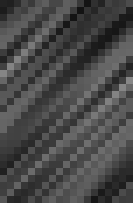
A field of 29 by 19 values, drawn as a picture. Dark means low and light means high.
Average level on the scale: 30%. Mirror symmetry: none. Odd rows or columns: none. Grain: diagonal, up to the right.
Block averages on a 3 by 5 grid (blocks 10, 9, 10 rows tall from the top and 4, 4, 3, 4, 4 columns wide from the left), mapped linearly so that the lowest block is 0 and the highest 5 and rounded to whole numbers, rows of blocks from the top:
33202 | 43355 | 12442
